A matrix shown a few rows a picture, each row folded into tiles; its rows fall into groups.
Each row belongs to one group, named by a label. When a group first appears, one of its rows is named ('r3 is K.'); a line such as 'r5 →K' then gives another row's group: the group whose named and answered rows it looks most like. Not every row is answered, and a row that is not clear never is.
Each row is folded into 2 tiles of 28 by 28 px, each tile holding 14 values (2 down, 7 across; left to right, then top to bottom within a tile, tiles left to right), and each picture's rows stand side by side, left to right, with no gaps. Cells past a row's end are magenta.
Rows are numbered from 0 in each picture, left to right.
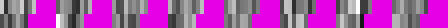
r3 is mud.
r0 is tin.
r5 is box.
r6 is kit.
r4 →box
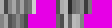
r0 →tin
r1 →box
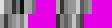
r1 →tin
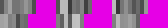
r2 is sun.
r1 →box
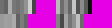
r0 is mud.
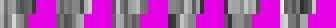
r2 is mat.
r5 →sun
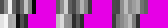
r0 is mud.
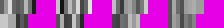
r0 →mud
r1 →tin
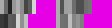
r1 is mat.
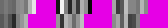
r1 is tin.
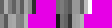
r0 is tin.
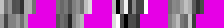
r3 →kit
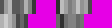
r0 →mud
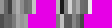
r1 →tin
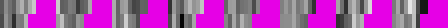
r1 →sun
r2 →mat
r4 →box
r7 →kit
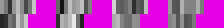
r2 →sun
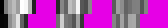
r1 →kit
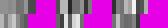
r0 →mat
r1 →box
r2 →kit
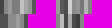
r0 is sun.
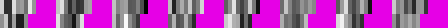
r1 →sun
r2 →mat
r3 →tin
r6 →mud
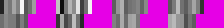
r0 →kit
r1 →tin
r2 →box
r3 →mud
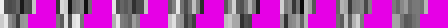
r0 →sun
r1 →box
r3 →mud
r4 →mud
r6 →box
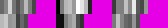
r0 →mud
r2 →kit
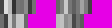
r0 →box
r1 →mud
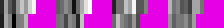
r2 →kit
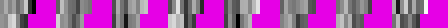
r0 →mat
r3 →mud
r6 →mud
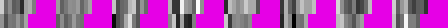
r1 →tin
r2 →tin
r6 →sun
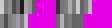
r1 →kit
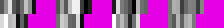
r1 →kit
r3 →box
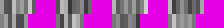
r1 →box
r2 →tin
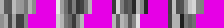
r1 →sun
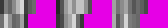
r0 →kit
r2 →mat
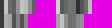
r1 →sun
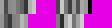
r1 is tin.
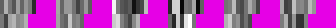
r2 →sun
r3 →box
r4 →mud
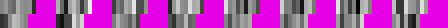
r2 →kit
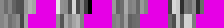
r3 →box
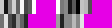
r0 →tin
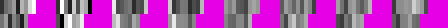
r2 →sun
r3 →sun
